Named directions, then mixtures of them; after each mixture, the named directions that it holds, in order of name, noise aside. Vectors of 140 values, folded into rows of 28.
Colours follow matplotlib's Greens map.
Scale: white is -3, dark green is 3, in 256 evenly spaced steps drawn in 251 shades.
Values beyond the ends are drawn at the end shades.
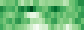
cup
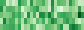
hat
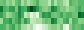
cup, hat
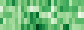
cup, hat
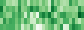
cup, hat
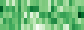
cup, hat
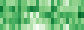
cup, hat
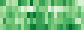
cup, hat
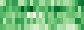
cup, hat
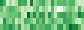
cup, hat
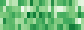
cup, hat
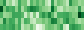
cup, hat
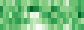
cup, hat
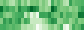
cup, hat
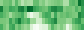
cup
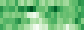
cup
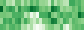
cup, hat
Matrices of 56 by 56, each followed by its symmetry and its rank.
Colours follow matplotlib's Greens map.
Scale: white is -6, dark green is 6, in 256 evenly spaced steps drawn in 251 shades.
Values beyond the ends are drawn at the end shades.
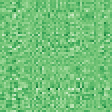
neither, rank five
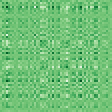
symmetric, rank three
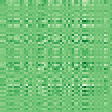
neither, rank two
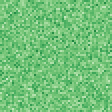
neither, full rank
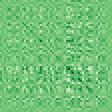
symmetric, rank three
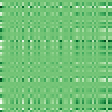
neither, rank one
